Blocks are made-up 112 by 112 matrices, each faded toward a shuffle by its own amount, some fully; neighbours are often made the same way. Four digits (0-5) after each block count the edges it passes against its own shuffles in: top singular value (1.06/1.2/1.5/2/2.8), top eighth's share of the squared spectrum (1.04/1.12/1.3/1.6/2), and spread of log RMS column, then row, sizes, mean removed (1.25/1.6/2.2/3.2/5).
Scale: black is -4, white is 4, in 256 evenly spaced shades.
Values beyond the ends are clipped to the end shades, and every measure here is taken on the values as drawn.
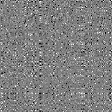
5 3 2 3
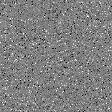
3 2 0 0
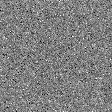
0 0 0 0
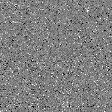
3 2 0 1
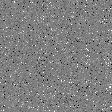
2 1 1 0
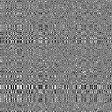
5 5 4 4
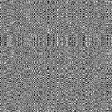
5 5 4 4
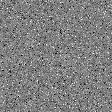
1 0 0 0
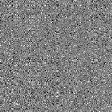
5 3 2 2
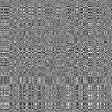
5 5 4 4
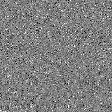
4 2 1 1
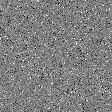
0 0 0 0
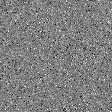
3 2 0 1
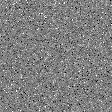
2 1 0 0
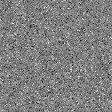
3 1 0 0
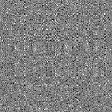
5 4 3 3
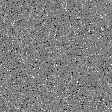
0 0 0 0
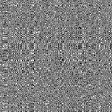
5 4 3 3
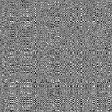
5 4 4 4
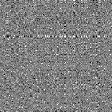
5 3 2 2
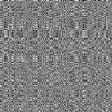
5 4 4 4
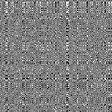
5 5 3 3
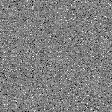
3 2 0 1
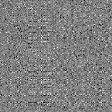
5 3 2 2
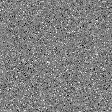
2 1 0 0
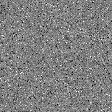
3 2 0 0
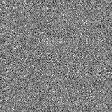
4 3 1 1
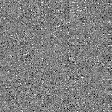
4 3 1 1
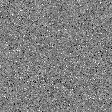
1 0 0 0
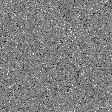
1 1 0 0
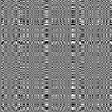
5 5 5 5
